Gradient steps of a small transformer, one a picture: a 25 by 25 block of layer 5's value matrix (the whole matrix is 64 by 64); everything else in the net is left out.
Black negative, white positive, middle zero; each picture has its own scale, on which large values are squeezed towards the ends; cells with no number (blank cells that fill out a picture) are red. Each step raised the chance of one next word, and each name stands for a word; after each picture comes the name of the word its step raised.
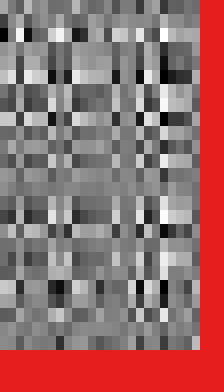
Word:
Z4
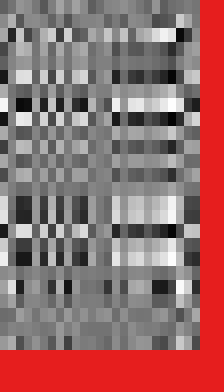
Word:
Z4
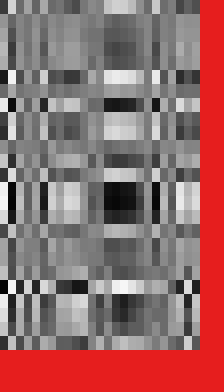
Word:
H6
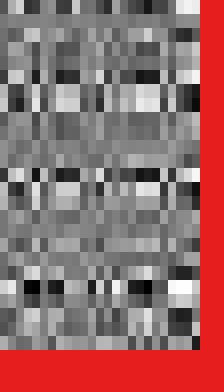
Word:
H6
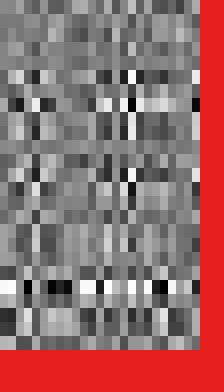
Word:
H6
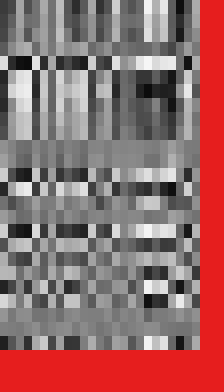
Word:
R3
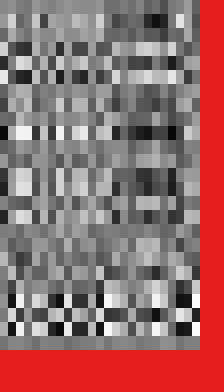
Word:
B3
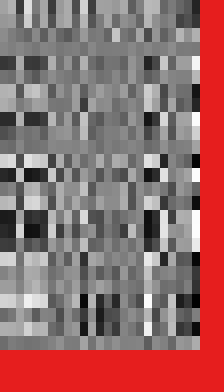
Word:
B3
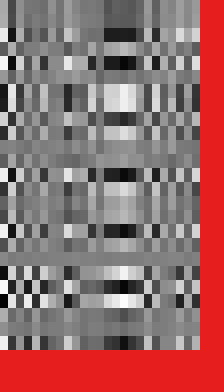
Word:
R3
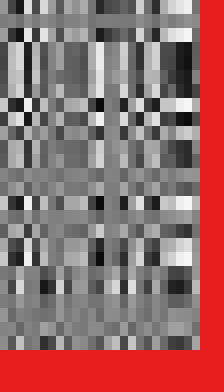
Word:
Z4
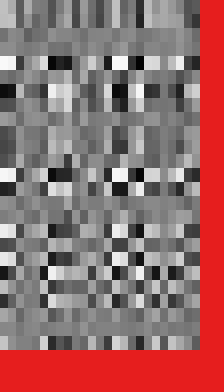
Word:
R3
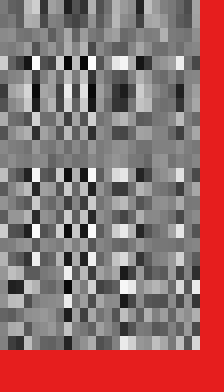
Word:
R3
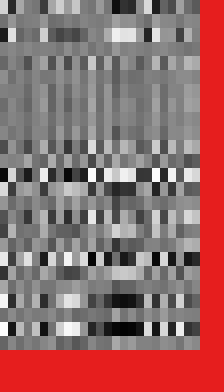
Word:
B3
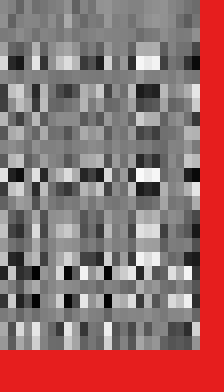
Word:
R3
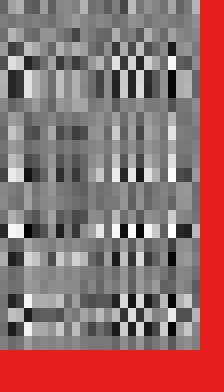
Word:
B3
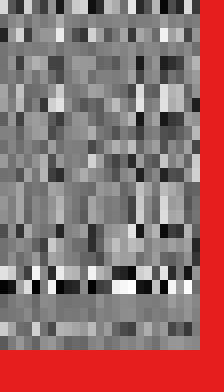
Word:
H6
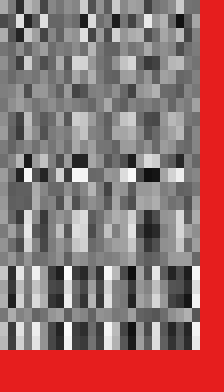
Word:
B3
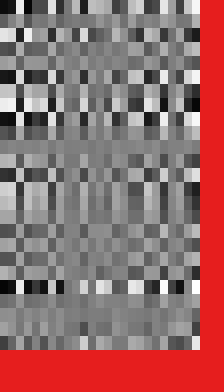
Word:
H6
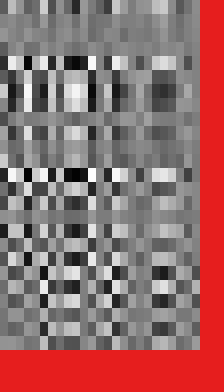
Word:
R3
